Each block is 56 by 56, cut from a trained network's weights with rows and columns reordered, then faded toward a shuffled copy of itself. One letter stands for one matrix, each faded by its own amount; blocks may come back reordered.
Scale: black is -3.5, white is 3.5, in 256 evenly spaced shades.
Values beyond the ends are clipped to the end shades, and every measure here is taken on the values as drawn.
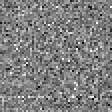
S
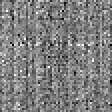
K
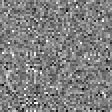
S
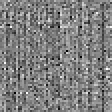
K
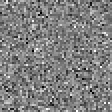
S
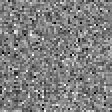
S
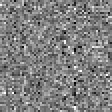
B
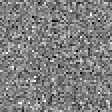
S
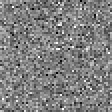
S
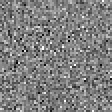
S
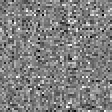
B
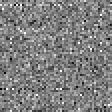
S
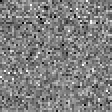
S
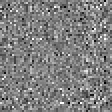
B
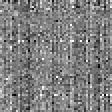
K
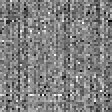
K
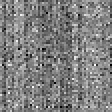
K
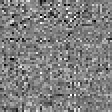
B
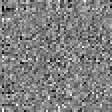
B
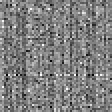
K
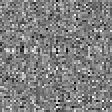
B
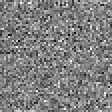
S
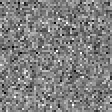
S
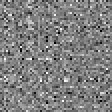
B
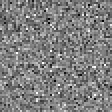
S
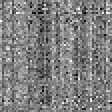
K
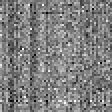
K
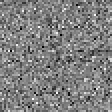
S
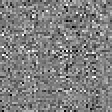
B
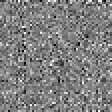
B
